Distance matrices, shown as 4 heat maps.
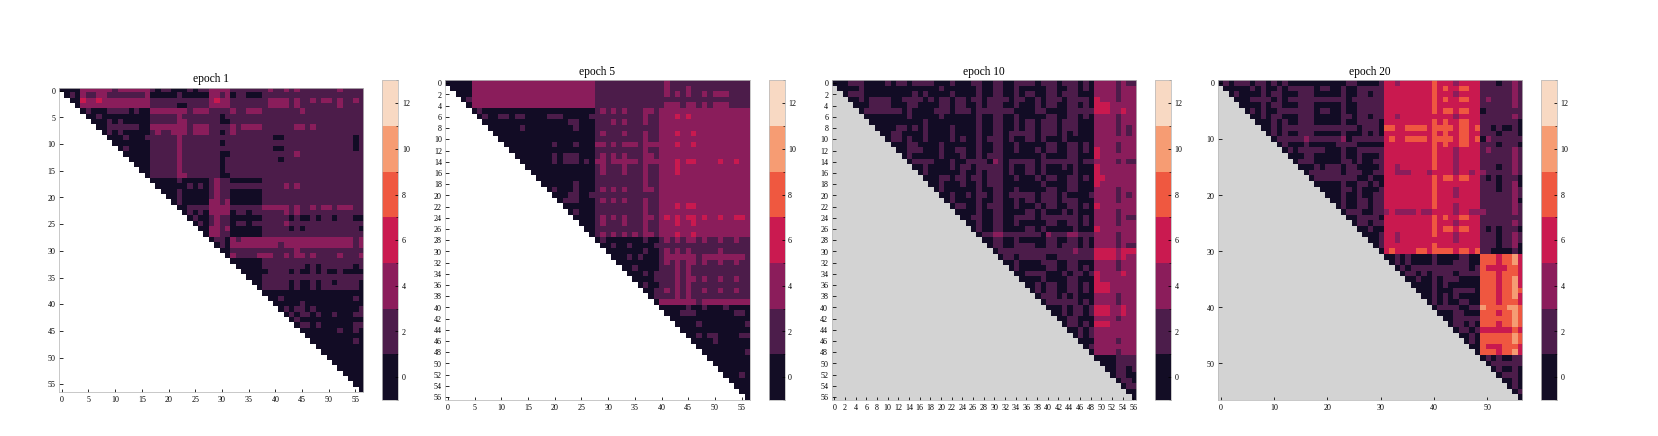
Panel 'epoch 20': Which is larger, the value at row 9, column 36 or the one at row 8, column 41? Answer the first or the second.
the second
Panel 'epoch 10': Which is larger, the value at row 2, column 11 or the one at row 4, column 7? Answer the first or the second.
the second
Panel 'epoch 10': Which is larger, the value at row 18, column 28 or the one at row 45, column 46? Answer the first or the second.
the second
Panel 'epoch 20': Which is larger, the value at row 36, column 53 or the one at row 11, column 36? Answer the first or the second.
the first
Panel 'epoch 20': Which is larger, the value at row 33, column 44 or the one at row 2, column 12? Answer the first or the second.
the first
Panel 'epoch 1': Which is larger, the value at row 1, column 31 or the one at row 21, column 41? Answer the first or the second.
the first
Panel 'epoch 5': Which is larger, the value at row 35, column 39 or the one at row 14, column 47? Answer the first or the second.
the second
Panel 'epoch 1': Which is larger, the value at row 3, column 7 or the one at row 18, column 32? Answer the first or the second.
the first
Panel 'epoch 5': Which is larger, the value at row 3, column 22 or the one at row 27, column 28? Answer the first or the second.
the first
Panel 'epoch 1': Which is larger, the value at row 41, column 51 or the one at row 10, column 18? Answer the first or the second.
the second
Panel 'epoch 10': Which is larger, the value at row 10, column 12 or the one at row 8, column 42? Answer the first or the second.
the first
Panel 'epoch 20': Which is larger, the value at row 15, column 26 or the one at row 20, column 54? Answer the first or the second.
the second
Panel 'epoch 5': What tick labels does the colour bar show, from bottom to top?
0, 2, 4, 6, 8, 10, 12
